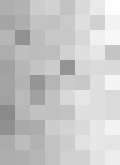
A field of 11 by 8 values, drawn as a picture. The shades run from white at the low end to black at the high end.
Roughest part: centre. Stripes: none. Slope: up to the left. Odd rows or columns: none. Average level on the scale: 20%.
